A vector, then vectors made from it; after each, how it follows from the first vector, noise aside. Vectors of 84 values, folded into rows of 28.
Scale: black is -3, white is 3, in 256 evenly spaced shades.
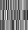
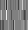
partly zeroed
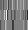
partly zeroed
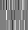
partly zeroed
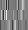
partly zeroed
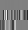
partly zeroed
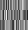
copied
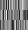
copied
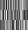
copied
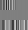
partly zeroed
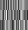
copied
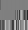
partly zeroed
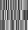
copied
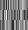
copied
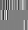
partly zeroed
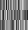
copied
